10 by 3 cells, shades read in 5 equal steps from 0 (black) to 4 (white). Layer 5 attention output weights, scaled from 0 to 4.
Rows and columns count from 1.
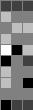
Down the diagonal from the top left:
1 2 3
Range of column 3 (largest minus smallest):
3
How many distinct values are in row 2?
2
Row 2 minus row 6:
3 0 1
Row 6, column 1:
0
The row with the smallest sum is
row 10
